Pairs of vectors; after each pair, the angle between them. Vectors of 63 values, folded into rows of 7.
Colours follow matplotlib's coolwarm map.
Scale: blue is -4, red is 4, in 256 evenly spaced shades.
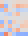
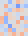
partly opposed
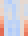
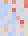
orthogonal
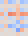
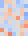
orthogonal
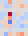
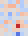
partly opposed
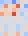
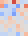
nearly opposite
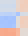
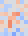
partly opposed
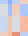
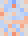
partly aligned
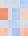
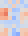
nearly parallel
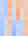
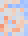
partly opposed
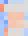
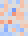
orthogonal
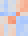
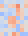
partly aligned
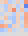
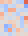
partly aligned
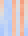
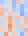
partly opposed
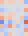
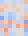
nearly opposite
